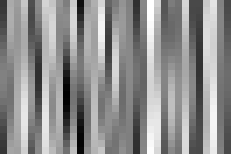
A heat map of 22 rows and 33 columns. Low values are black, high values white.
Grain: streaks running down. Slope: none. Histogram: bell-shaped.
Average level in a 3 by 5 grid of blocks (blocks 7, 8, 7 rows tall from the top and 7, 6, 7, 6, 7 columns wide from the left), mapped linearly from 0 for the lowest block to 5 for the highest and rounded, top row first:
24333
31343
40253
